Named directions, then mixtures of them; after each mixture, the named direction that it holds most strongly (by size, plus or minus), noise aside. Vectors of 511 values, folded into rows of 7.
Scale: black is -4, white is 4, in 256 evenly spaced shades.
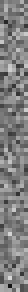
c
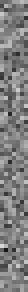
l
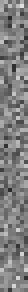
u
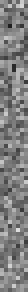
u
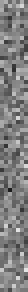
u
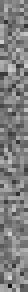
c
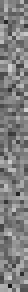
c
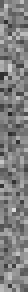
c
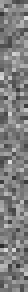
l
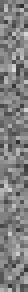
c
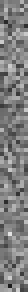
c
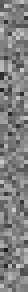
l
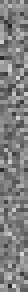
c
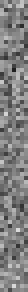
u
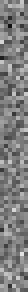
u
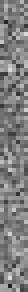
c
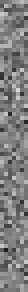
l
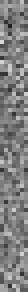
c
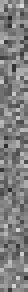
u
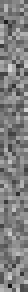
c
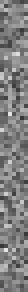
l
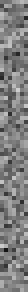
l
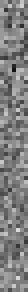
u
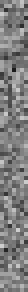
l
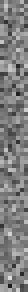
c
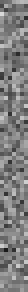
l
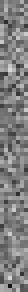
c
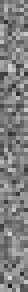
c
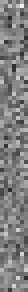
u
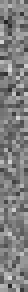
c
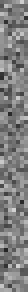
l
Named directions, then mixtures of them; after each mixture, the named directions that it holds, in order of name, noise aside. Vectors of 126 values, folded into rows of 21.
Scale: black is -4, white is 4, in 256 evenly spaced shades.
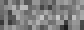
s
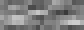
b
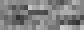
b, s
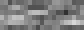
b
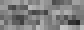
b, s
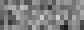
s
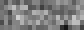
b, s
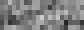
b, s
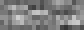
b, s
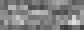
b, s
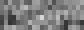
b, s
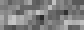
b, s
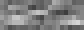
b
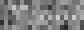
s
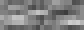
b
